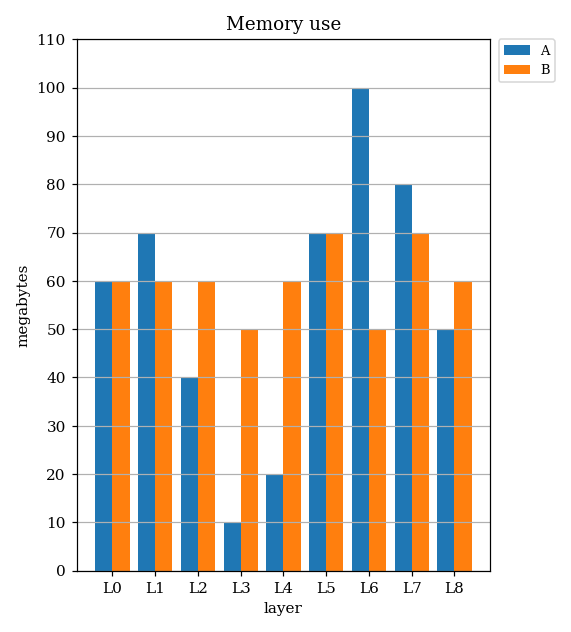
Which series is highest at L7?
A
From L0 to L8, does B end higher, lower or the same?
the same
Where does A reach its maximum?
L6
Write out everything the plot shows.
Title: Memory use
x-axis: layer, ticks L0 L1 L2 L3 L4 L5 L6 L7 L8
y-axis: megabytes, ticks 0 10 20 30 40 50 60 70 80 90 100 110
Legend: A, B
Values:
A: 60 70 40 10 20 70 100 80 50
B: 60 60 60 50 60 70 50 70 60
